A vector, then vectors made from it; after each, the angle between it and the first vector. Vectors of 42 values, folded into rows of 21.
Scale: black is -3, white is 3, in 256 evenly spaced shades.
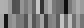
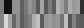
partly opposed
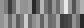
partly opposed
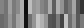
orthogonal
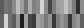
partly opposed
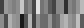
partly aligned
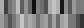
orthogonal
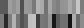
orthogonal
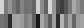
partly aligned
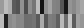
nearly parallel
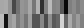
nearly parallel
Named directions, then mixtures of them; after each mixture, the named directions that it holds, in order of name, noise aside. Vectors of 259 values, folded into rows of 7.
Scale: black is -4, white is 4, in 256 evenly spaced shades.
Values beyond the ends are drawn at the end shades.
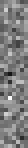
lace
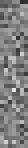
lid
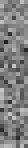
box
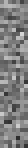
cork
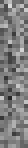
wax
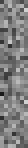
lace, wax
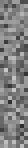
box, lid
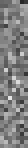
lace, lid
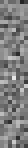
cork, lid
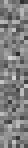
cork, lid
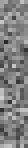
box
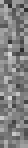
wax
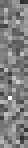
lace, lid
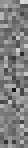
lid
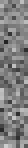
box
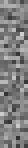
cork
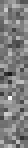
lace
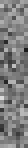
box, wax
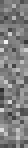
box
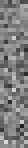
box, lid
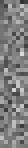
lid, wax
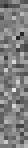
cork, lid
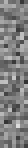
cork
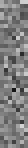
lid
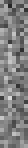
wax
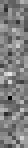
lace
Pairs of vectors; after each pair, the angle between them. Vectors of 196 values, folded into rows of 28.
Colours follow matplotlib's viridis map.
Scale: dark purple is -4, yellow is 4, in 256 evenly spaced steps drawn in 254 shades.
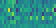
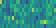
partly opposed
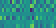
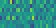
nearly opposite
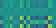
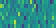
orthogonal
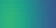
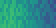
nearly parallel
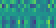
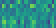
nearly opposite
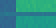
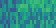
partly aligned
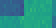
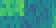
nearly opposite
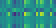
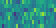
partly aligned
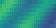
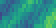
nearly opposite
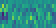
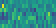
nearly parallel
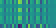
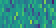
orthogonal
